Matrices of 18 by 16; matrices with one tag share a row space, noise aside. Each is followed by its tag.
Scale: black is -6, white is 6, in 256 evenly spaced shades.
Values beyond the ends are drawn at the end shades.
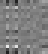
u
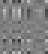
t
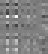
u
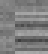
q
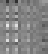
u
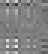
u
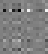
t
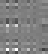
u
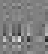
t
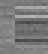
q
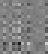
t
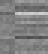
q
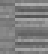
q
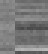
q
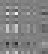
u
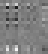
u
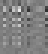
t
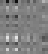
u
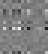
t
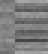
q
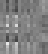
u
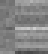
q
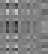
u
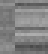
q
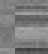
q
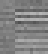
q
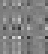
t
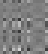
t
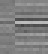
q
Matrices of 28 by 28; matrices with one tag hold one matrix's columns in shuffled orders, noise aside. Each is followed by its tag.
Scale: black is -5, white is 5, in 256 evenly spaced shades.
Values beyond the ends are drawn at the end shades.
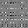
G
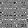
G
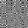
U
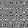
G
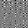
U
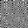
U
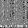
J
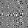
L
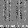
J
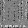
J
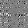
L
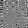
U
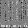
J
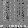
J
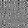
U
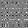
G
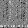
J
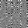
U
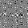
L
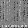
J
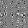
L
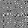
L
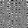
U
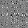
L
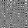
U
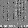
J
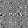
L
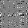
L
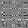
G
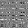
G
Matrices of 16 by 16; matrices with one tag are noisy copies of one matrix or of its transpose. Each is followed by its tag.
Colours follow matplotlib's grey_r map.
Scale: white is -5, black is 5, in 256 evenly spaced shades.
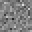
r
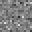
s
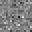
s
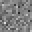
r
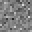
r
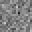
r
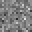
s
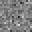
s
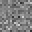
s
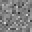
r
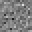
r
